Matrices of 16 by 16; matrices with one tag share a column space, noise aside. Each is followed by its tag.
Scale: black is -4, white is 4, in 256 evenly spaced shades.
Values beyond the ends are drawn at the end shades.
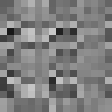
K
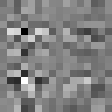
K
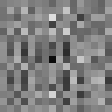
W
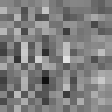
W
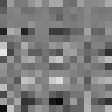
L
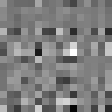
L
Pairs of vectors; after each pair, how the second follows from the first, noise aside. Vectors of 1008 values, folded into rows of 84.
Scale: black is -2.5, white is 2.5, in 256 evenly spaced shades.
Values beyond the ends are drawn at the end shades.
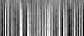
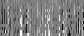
partly zeroed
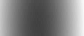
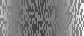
partly zeroed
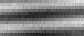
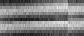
wrapped around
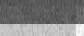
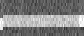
wrapped around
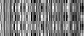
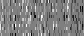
partly zeroed
